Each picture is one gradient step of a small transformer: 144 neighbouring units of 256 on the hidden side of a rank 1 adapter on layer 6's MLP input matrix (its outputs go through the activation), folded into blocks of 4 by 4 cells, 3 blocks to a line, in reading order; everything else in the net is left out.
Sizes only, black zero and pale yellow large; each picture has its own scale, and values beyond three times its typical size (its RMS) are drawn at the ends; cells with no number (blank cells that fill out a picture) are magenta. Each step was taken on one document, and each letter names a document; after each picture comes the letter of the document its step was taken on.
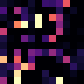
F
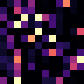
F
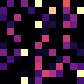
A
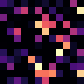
A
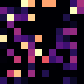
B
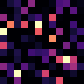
F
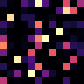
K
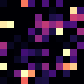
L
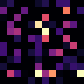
A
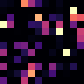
L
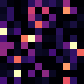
K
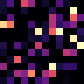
L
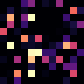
B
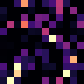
F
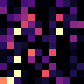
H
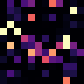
B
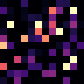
K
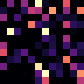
A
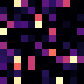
F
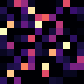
F
